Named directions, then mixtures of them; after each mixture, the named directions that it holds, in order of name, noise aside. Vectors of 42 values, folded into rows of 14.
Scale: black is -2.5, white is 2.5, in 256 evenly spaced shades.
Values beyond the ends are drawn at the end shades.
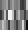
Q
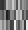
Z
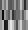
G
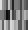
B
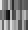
B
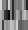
B, Q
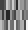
G, Z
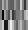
G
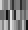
B, Q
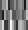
G, Q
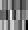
B, Q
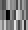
B, Z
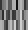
G, Z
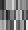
Z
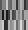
G, Z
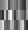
G, Q
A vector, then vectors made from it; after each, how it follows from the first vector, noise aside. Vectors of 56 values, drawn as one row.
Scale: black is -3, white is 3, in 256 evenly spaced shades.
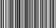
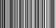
wrapped around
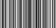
reversed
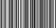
wrapped around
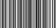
reversed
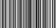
reversed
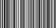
negated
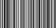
negated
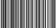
wrapped around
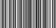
reversed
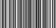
reversed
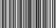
reversed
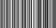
wrapped around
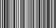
negated
